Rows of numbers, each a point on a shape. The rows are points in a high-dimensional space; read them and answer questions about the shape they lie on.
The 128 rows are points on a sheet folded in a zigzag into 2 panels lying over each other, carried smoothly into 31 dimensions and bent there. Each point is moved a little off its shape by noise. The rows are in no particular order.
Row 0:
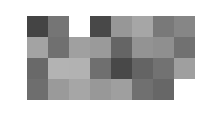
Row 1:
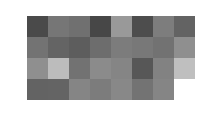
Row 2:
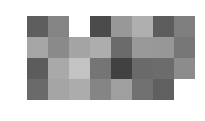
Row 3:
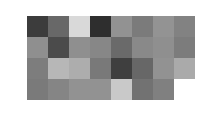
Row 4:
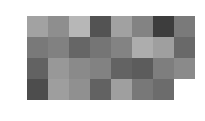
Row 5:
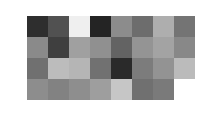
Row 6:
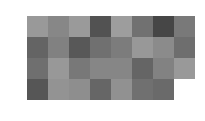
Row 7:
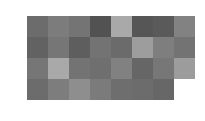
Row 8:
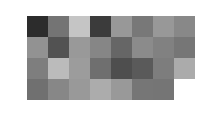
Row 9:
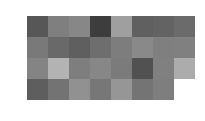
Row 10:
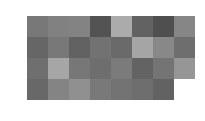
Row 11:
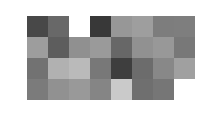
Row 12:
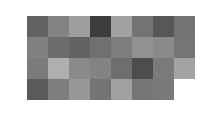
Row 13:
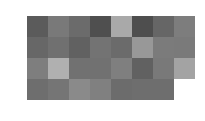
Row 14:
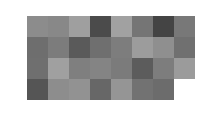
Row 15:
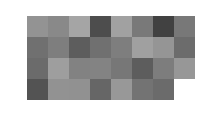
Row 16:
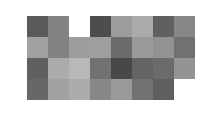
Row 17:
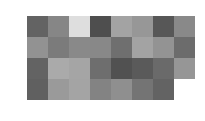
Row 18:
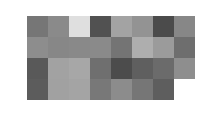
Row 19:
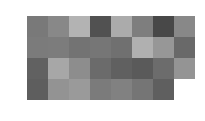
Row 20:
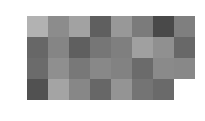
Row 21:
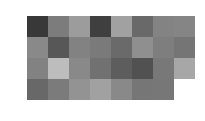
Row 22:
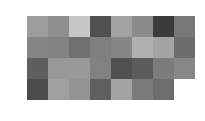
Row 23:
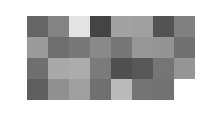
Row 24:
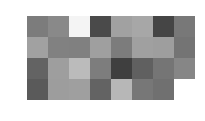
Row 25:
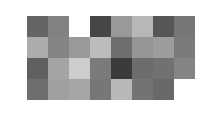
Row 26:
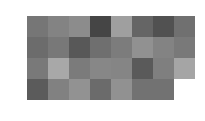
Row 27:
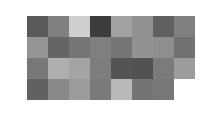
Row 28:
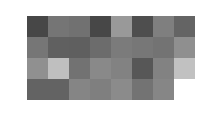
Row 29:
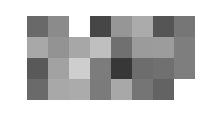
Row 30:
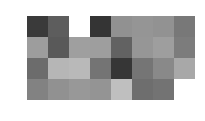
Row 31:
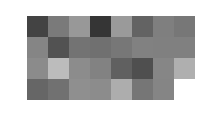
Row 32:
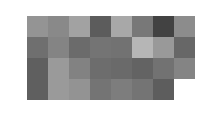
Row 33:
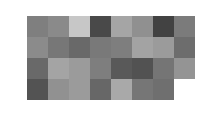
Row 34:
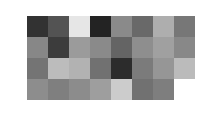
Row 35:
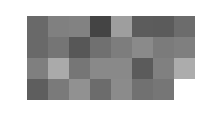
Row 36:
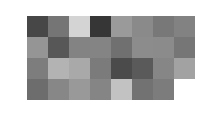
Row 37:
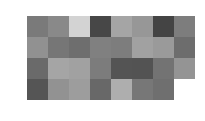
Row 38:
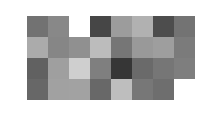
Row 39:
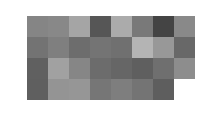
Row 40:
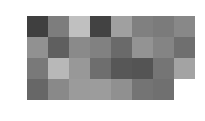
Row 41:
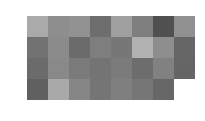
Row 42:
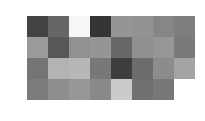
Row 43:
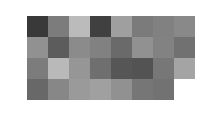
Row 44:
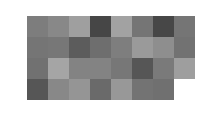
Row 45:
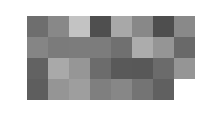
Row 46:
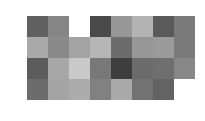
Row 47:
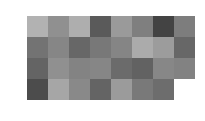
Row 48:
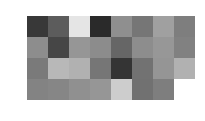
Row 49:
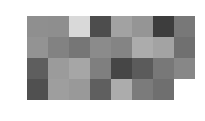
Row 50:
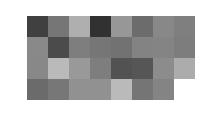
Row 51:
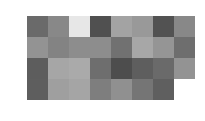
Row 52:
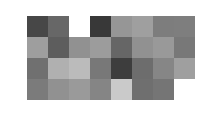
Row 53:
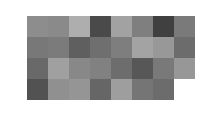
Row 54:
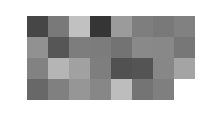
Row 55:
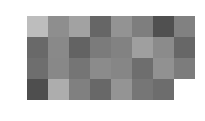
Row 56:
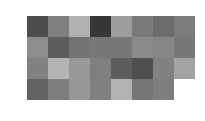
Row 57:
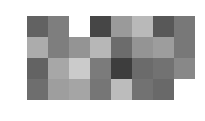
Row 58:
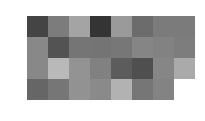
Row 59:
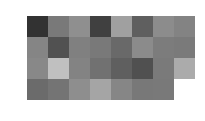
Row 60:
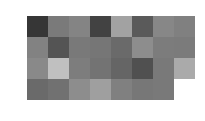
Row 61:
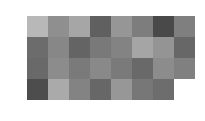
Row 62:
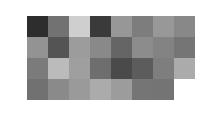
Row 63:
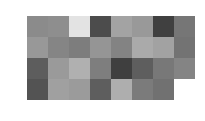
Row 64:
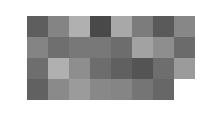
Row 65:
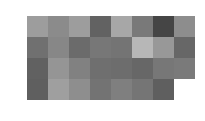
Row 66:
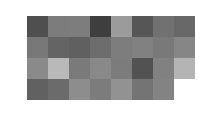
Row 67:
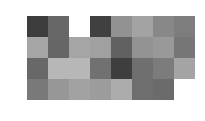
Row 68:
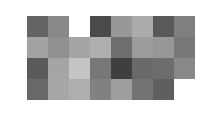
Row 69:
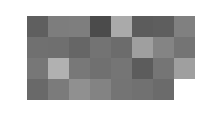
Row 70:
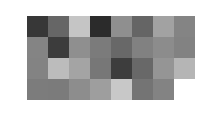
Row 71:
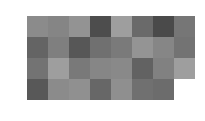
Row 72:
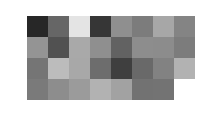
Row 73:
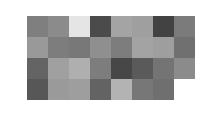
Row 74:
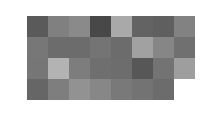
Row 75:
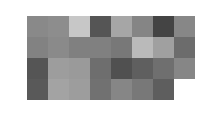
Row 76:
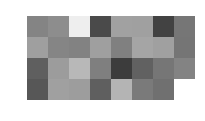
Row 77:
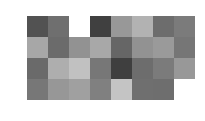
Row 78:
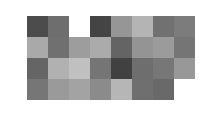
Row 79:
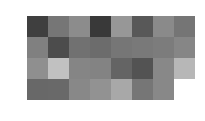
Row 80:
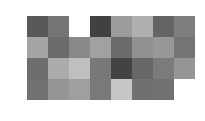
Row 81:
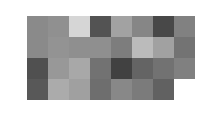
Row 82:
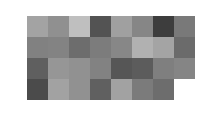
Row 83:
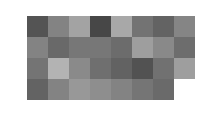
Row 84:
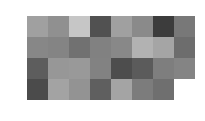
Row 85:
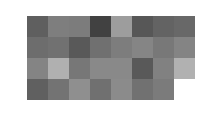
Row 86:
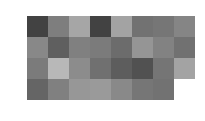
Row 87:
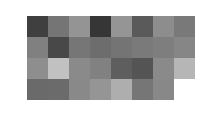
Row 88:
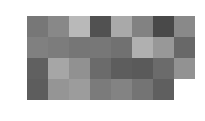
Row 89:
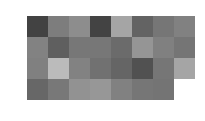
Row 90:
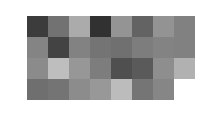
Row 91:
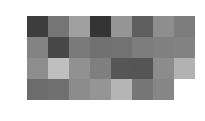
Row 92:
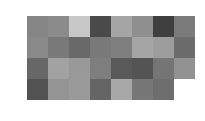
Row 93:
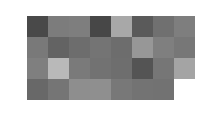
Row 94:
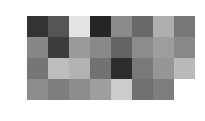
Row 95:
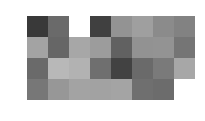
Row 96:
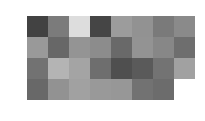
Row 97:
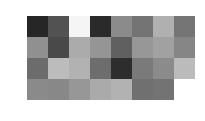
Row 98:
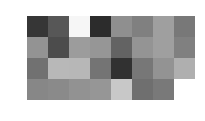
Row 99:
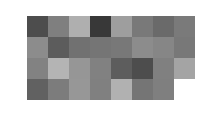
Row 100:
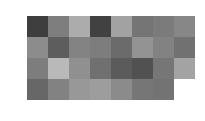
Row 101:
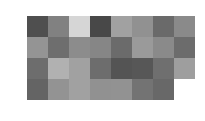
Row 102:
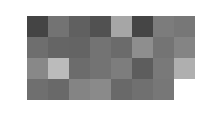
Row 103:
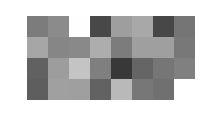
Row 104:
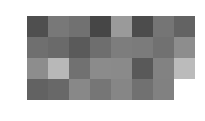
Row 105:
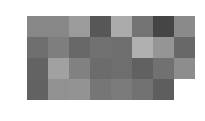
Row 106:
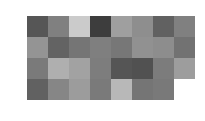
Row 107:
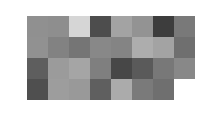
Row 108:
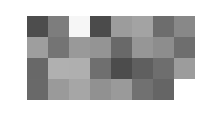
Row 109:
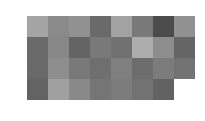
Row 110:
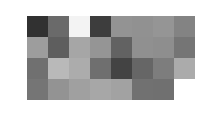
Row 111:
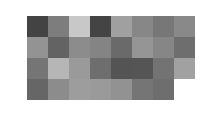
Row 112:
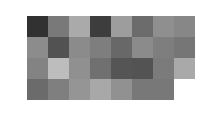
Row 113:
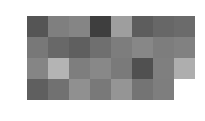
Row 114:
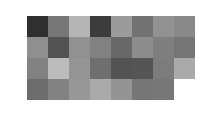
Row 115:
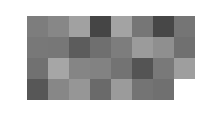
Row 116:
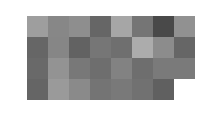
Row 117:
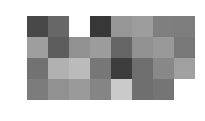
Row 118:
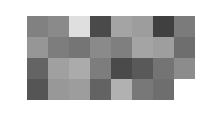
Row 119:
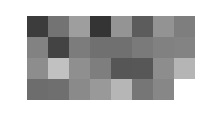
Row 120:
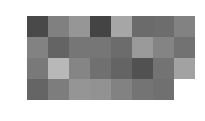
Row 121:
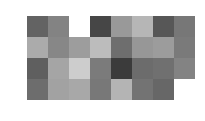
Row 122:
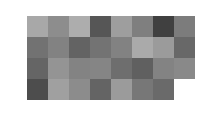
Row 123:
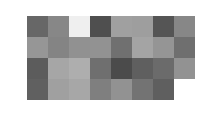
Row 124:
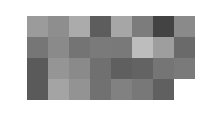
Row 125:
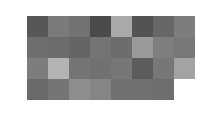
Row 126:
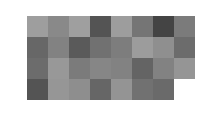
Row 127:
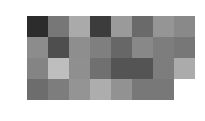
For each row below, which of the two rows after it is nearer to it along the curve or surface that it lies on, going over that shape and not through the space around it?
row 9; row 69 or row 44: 44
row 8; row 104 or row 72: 72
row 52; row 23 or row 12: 23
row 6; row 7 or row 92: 92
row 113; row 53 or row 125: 53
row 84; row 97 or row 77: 77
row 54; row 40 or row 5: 5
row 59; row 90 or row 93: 93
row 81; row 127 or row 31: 127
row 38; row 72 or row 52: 52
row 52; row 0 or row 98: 98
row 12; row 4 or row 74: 4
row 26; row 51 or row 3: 3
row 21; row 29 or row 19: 19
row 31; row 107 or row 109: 107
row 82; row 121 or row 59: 121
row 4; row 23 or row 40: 23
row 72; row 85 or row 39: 39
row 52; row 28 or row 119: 119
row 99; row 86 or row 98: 98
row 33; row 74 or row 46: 46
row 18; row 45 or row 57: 45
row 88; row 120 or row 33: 120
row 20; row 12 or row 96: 12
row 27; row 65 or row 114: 114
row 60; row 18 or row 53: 18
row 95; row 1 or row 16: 16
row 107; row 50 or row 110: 50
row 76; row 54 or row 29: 29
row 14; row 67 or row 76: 76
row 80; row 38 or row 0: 38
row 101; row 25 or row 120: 120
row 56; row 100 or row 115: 115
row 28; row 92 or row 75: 92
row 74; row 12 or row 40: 40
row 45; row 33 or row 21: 21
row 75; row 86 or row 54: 86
